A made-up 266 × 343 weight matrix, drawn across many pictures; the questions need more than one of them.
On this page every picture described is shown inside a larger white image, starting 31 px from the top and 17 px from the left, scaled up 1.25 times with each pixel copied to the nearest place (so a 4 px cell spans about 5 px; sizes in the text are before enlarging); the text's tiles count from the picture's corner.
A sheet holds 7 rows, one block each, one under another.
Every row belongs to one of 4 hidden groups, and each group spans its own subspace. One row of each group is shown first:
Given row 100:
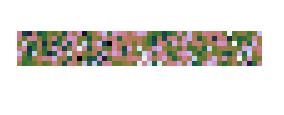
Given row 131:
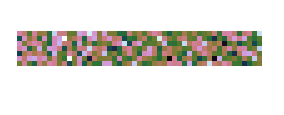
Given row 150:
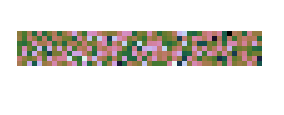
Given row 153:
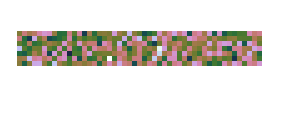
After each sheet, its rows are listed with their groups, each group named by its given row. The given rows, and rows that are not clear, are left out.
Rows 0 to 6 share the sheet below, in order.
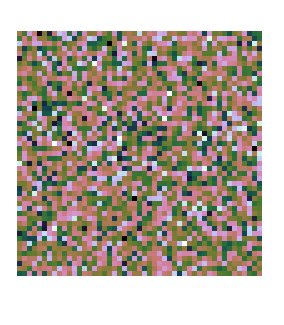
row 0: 153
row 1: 131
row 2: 150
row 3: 153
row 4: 150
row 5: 131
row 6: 150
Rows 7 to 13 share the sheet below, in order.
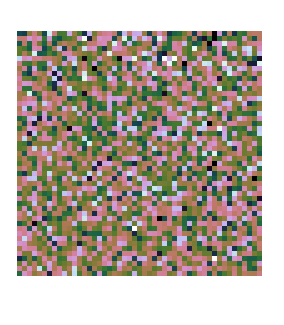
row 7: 100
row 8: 150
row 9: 150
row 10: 100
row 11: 100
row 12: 150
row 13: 150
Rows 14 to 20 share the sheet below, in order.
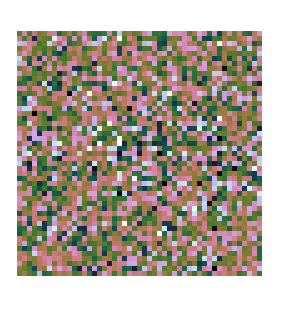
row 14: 153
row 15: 131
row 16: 100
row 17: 153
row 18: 153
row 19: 131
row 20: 100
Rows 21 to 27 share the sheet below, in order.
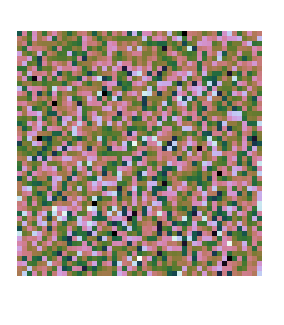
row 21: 150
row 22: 100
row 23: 150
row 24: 153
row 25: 153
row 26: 131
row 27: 150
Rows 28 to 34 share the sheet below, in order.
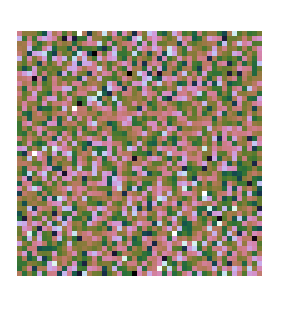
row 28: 131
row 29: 100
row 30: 131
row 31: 150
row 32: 150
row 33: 153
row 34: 131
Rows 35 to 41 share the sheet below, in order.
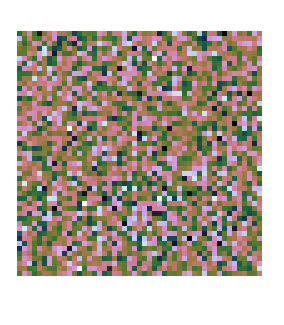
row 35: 131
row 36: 100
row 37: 131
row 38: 153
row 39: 131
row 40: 131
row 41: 153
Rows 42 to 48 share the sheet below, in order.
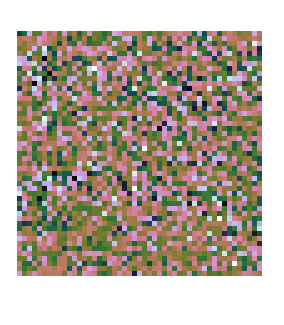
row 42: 131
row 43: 150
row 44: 131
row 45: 100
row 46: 131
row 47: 153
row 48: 131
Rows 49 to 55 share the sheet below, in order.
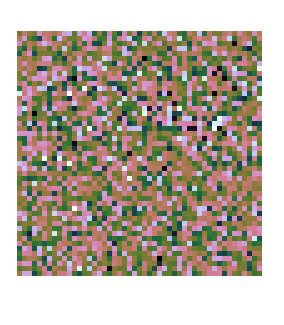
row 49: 100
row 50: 131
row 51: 100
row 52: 131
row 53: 100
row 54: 153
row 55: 153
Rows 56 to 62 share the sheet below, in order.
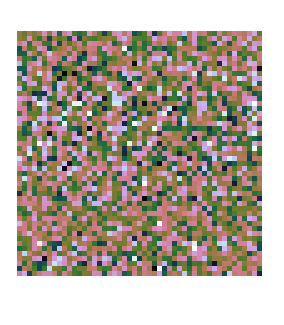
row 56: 131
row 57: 131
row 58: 153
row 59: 131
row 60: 100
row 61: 153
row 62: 131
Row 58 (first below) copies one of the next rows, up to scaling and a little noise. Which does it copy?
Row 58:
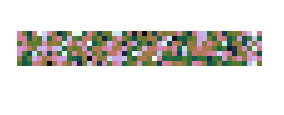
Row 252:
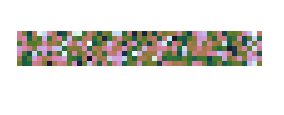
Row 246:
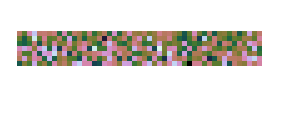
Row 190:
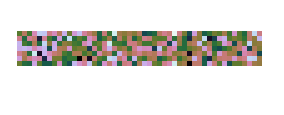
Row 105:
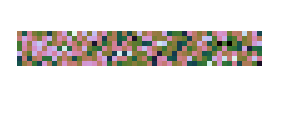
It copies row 252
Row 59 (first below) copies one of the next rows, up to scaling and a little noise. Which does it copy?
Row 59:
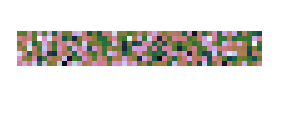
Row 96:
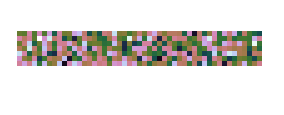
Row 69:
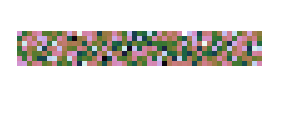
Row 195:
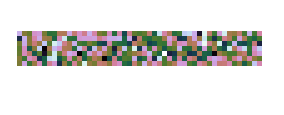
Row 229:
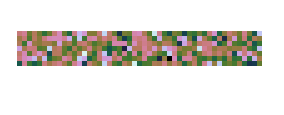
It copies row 96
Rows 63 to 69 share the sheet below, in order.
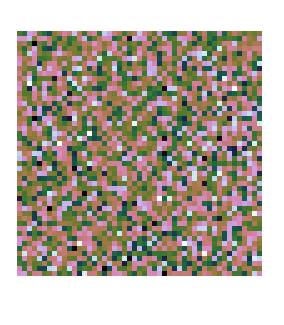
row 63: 100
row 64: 131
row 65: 150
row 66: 150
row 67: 131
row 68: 100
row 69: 131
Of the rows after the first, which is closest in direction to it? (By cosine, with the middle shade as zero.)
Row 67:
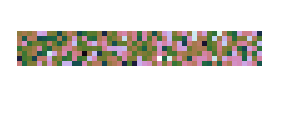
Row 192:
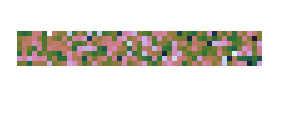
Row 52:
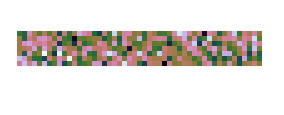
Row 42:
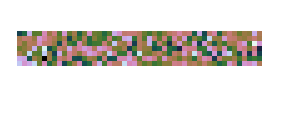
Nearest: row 192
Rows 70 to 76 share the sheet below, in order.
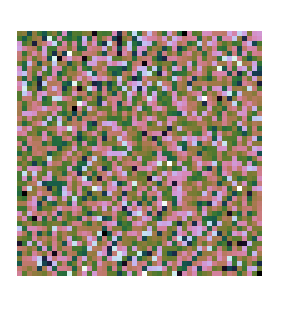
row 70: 150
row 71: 150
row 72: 131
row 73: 131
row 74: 150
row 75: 100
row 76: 150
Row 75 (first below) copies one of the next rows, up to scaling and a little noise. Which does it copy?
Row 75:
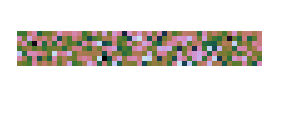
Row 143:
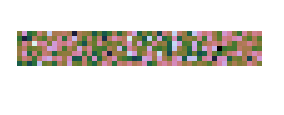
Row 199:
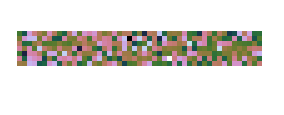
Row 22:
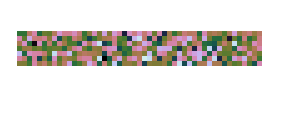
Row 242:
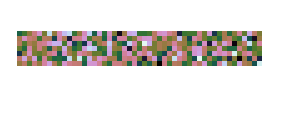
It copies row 22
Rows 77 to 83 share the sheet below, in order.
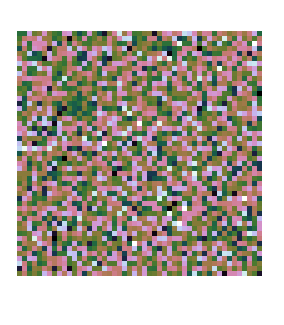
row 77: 131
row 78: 153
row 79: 131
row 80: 153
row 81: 131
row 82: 150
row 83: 131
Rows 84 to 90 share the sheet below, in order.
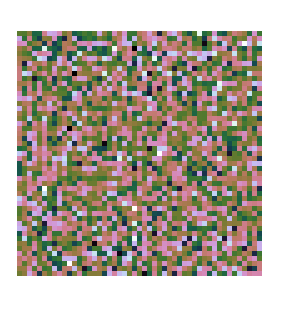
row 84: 131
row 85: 100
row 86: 131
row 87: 153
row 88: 131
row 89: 131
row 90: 150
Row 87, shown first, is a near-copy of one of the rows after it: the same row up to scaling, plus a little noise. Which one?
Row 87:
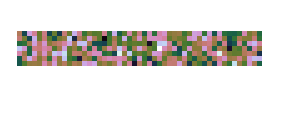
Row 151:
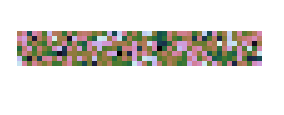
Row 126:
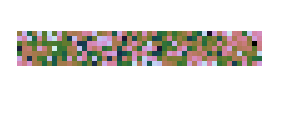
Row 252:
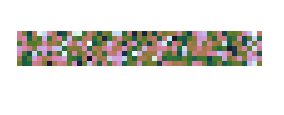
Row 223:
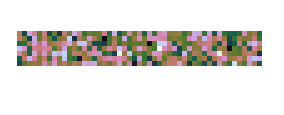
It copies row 223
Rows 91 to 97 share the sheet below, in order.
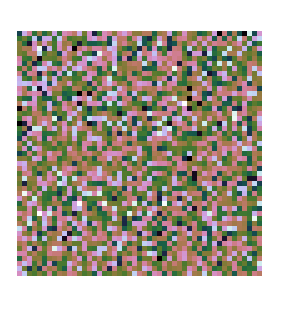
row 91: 150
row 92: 153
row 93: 150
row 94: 150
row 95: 131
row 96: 131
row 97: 153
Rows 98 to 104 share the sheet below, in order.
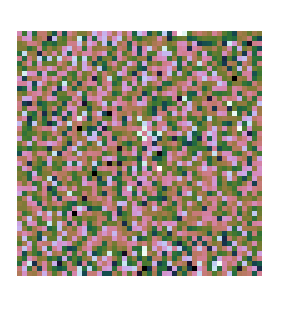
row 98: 150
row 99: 100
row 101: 153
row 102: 150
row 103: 131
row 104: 100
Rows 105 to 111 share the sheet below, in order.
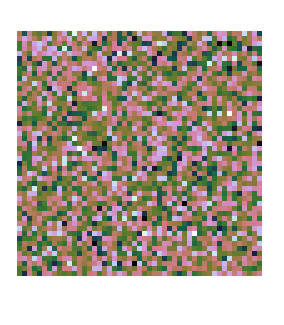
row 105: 153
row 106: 150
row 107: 153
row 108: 153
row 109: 100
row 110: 100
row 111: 150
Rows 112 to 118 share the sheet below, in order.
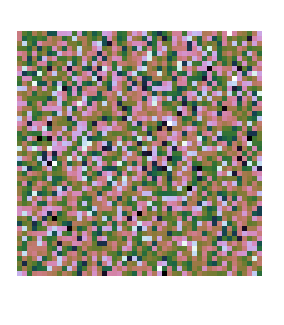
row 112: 100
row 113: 100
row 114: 131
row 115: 153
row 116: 100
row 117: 150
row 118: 131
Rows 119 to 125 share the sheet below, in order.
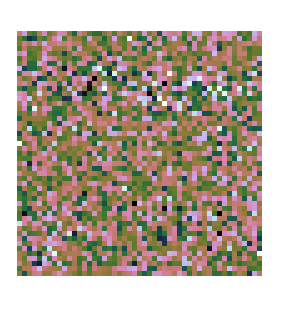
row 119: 100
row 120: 100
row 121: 150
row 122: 153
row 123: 131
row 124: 150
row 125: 150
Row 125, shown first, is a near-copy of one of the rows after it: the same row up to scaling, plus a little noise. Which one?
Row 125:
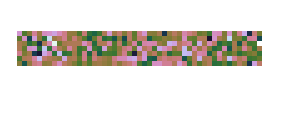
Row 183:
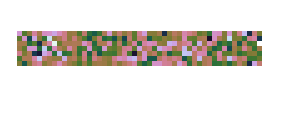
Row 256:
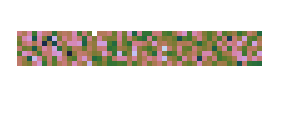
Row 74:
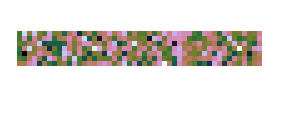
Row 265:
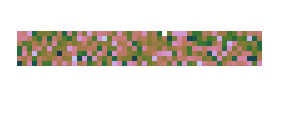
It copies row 183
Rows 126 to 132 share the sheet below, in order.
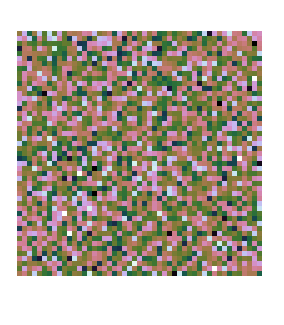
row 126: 153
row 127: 131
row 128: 153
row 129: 153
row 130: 131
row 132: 150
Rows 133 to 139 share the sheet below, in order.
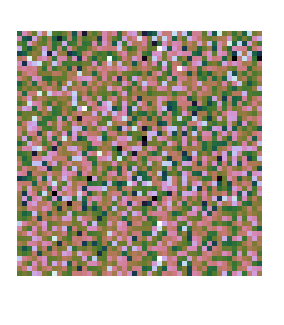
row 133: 153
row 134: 150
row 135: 100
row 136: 150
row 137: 150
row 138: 153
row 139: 153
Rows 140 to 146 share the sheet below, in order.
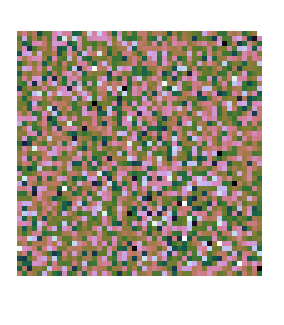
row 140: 131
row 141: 150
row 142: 150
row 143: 100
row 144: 100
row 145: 100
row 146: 153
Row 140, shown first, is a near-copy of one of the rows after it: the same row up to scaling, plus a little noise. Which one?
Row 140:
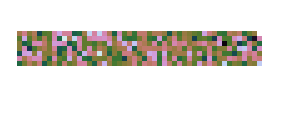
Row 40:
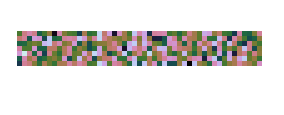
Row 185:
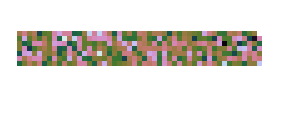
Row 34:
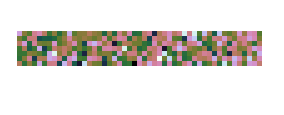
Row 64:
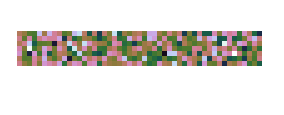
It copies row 185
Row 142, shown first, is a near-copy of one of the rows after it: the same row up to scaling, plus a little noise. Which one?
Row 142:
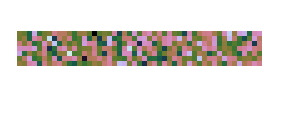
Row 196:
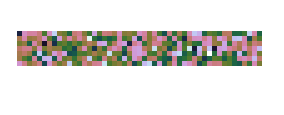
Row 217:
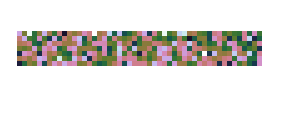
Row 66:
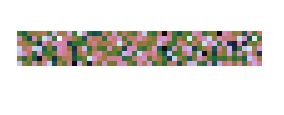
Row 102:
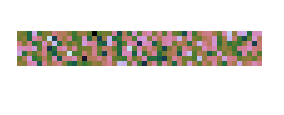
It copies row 102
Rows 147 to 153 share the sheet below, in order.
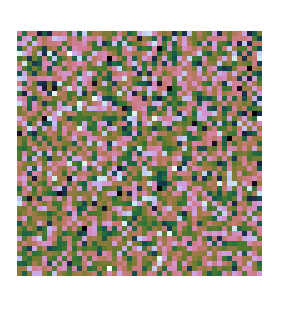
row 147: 153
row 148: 153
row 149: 131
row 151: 153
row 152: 131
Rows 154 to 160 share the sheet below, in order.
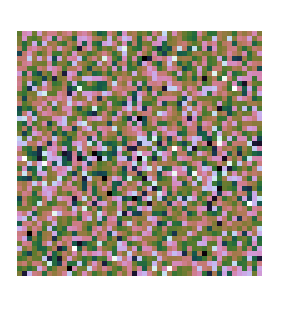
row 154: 100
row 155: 131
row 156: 150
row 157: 150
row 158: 100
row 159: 153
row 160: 131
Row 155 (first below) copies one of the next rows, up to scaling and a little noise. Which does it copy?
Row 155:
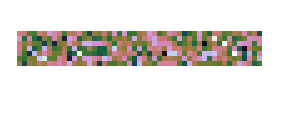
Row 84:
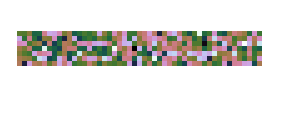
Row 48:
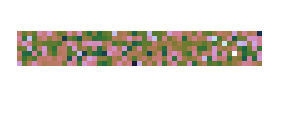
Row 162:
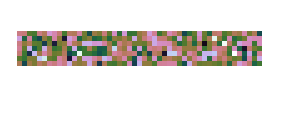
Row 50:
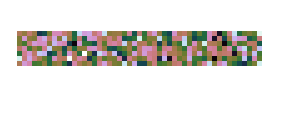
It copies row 162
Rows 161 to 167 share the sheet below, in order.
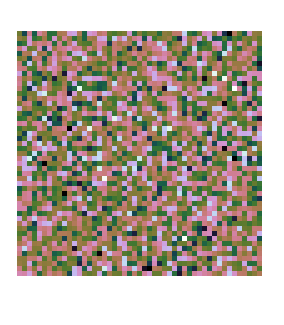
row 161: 150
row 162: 131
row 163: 131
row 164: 131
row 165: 153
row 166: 100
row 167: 100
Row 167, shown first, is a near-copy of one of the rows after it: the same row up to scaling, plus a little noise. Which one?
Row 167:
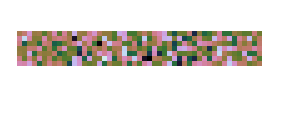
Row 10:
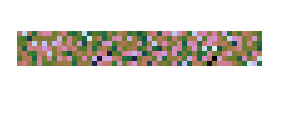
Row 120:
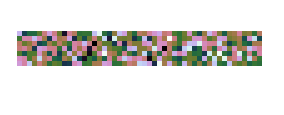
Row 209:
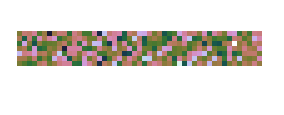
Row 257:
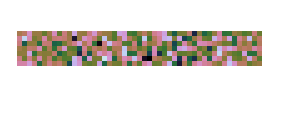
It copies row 257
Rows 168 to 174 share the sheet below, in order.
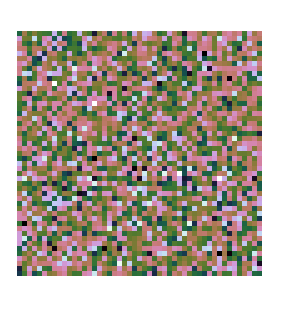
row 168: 150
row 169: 153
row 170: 150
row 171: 131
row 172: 150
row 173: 150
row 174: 153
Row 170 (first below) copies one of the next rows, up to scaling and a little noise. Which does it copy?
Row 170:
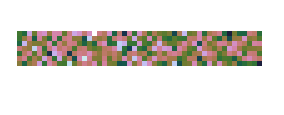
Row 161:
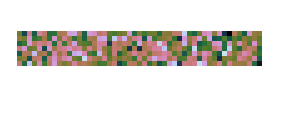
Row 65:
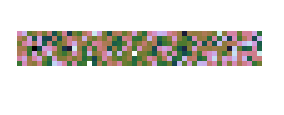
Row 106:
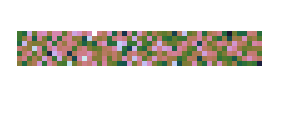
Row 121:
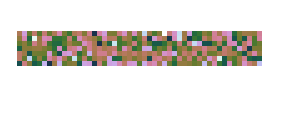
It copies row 106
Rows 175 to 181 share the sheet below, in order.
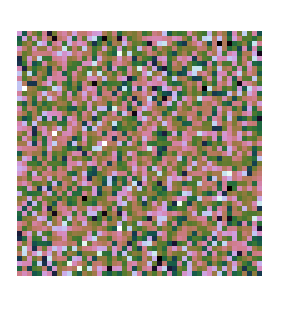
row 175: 153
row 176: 150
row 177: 150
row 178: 153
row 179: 150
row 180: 153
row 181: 153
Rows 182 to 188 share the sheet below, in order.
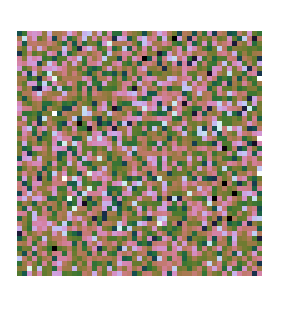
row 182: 100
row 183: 150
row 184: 150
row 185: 131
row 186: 131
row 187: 153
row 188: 153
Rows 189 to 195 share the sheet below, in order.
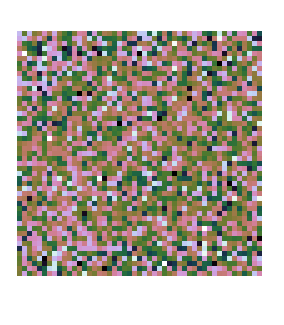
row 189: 150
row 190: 153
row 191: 153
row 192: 100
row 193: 153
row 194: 150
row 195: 131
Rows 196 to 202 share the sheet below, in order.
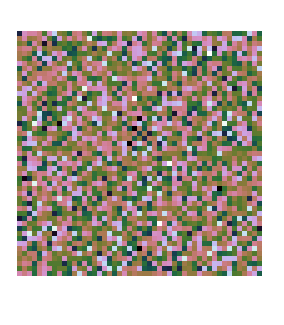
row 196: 150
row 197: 131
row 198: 150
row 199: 100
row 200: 100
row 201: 153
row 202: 100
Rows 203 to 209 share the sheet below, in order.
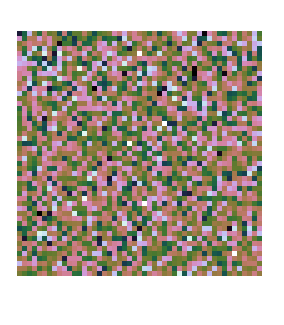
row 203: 131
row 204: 131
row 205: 131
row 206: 100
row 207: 150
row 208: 131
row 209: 100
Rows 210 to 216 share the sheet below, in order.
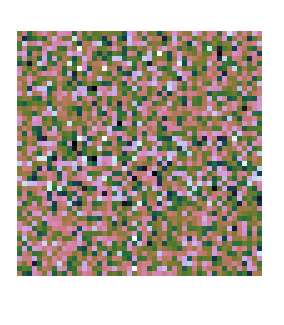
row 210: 100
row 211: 131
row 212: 150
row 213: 131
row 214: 153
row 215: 131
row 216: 150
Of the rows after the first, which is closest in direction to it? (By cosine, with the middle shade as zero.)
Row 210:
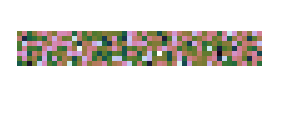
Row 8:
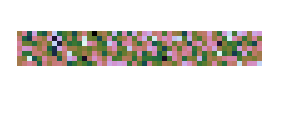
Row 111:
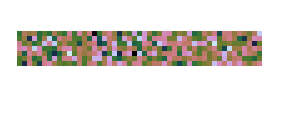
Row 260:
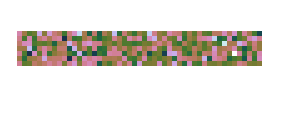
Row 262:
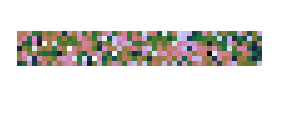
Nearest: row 260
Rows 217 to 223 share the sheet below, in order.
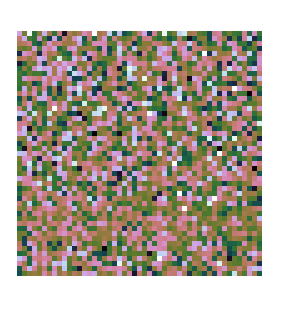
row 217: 150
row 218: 100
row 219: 153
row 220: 153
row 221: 153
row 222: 150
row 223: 153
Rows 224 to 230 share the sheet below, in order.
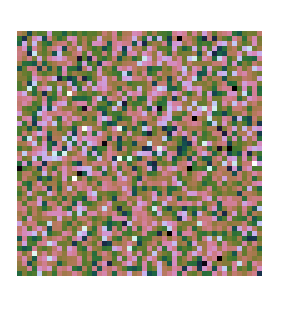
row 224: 100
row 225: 131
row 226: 100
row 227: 153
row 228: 131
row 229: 131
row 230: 100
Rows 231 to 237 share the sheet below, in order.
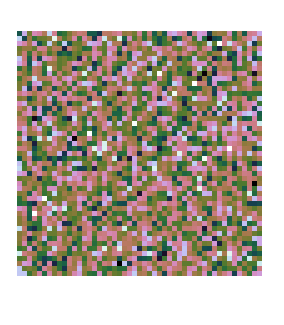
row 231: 153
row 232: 100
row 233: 150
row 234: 153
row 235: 131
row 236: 150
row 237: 153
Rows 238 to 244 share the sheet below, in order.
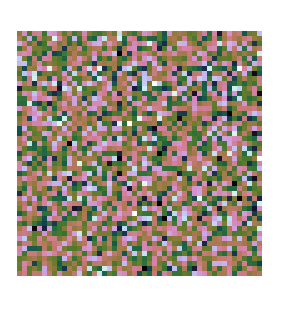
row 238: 153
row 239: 100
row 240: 153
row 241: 153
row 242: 100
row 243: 153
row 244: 100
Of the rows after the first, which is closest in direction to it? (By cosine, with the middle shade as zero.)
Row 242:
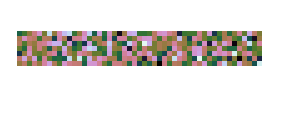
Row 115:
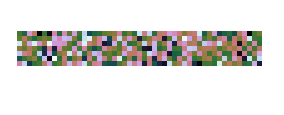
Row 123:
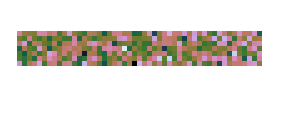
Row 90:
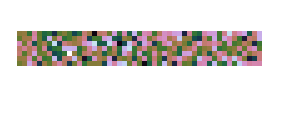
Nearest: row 90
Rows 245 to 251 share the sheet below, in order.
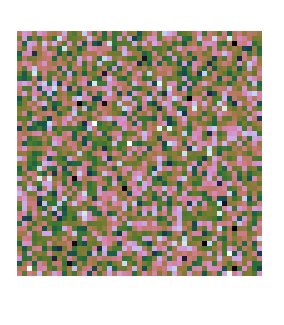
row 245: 100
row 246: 153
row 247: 131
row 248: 100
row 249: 131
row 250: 150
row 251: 153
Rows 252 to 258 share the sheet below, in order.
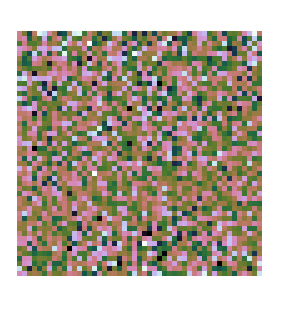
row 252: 153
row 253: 153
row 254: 100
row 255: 100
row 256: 150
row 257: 100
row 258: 153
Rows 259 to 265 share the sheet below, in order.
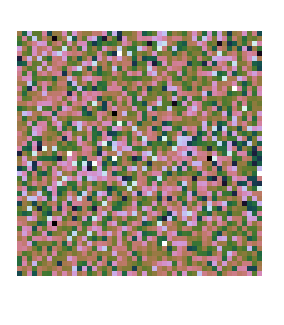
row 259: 153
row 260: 131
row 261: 150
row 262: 150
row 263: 131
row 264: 153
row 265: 150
